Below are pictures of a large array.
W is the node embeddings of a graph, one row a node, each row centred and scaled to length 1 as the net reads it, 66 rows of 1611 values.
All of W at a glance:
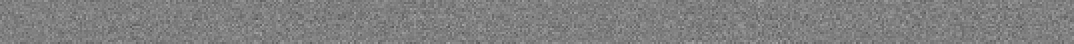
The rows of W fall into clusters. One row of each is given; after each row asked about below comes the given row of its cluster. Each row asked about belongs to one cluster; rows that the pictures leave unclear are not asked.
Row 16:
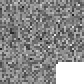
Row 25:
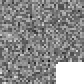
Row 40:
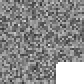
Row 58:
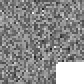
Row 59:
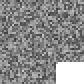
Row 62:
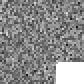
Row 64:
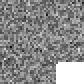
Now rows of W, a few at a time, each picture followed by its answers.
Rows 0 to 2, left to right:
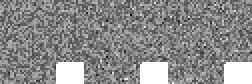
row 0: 59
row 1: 64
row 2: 59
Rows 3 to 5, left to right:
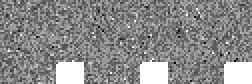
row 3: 64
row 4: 16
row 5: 16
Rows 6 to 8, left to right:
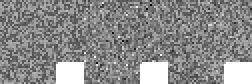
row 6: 59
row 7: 58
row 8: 62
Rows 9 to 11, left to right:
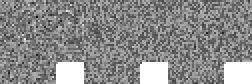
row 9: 59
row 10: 16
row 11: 58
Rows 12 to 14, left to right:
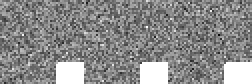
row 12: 40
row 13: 25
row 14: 40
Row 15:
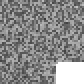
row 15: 62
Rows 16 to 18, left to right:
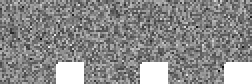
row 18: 59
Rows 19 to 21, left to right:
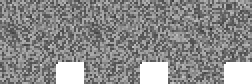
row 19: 16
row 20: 16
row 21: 25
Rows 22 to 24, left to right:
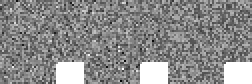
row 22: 58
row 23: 59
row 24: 25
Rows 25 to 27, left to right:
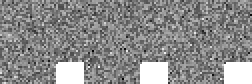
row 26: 64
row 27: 25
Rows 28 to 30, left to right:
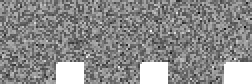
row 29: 59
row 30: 62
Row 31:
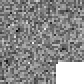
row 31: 64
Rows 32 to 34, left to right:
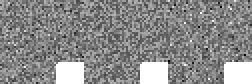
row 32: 40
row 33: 40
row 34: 58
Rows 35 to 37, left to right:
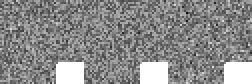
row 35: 64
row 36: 58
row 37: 59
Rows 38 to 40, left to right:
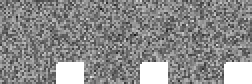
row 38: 58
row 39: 40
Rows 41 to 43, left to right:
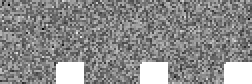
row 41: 25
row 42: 62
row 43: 59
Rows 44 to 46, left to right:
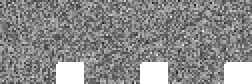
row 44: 16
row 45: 40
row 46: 59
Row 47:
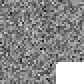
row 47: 64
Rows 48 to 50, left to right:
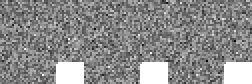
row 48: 62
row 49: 40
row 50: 62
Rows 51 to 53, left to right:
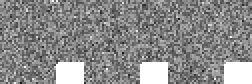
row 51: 40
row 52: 25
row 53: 62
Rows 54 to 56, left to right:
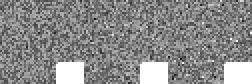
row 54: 58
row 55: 62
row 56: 59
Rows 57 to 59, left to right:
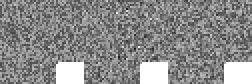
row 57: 16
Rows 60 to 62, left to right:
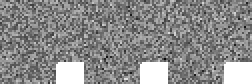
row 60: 40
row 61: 64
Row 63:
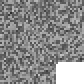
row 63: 64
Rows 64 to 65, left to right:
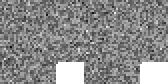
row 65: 62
